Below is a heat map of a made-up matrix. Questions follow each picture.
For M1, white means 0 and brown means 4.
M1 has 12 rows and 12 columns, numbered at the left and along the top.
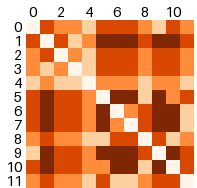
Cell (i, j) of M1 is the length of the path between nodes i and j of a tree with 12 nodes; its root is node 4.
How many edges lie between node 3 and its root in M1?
1
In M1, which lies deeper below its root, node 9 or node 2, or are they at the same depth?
node 9
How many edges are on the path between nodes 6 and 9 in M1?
4
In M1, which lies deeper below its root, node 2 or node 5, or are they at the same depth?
node 5
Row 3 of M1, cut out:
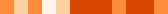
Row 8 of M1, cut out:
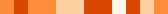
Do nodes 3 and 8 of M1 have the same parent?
yes
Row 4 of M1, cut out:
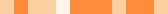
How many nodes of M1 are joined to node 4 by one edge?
5
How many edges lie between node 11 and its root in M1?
1
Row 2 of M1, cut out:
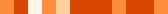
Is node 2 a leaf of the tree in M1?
yes
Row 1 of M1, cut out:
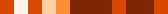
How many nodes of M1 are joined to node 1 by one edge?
1
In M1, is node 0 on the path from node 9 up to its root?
yes
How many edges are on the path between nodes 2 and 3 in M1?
2
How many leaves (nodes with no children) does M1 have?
7
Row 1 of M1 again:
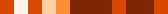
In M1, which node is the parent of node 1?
3
